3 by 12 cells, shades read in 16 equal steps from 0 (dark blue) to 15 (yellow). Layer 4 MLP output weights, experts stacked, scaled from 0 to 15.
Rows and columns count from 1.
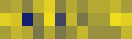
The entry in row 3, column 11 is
9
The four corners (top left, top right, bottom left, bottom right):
10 10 10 12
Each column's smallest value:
10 11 0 7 11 3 9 7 9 9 9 10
